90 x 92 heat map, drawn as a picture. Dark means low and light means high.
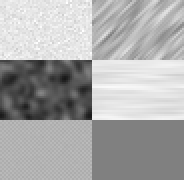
The table splits into 3 rows of 2 panels. Panel 1,1: very high, fine-grained, faint in contrast. Panel 1,2: high, slanting up to the right. Panel 2,1: low, blotchy. Panel 2,2: very high, streaked across, faint in contrast. Panel 3,1: high, checkered, faint in contrast. Panel 3,2: middling, flat.
